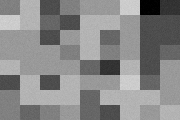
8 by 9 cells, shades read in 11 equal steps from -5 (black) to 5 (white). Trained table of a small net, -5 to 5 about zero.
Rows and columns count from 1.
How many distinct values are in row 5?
5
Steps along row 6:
up down up down same up down up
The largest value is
3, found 3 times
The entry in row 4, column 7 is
1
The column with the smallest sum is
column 8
